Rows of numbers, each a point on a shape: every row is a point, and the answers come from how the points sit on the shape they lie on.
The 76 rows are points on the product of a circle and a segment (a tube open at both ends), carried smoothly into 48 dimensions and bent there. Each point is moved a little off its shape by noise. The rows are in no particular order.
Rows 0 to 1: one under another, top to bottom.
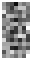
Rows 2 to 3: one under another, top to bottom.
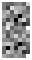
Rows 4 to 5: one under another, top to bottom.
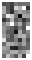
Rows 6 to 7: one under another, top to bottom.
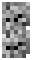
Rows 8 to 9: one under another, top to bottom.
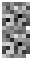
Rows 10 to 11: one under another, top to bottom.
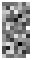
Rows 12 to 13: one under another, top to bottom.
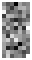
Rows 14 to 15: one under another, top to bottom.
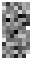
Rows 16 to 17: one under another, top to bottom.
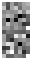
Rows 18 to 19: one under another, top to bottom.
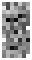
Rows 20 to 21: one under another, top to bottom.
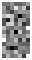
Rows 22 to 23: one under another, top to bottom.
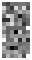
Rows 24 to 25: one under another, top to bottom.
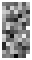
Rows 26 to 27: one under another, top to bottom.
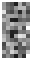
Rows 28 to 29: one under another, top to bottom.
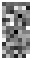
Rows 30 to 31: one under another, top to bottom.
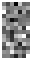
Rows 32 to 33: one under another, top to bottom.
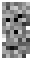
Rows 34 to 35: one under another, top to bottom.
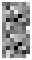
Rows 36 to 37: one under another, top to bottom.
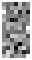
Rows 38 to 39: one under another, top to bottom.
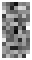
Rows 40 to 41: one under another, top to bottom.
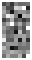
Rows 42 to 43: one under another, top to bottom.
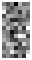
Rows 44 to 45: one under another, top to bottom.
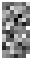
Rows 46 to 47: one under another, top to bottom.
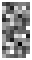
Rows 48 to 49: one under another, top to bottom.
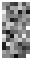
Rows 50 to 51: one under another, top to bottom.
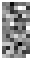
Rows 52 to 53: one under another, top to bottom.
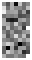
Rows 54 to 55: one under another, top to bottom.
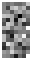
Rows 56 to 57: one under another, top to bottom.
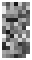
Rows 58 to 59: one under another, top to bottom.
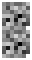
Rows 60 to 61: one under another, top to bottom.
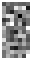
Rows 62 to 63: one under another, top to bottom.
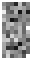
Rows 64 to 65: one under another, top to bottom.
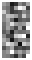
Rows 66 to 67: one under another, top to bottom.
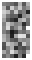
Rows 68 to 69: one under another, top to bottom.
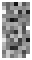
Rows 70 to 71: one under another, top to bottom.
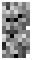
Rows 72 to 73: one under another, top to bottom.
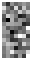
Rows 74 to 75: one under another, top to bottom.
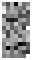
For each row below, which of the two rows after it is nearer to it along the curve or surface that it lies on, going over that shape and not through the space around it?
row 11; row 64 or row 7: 7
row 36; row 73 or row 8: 73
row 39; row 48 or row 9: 48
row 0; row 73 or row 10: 73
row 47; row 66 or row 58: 58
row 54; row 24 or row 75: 75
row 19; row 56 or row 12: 56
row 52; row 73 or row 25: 73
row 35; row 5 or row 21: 21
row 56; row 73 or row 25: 73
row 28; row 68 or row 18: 18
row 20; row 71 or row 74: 71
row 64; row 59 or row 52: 52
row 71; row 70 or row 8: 8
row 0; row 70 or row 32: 70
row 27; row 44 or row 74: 74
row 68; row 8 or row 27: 27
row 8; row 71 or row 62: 71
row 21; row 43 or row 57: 43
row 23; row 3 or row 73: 73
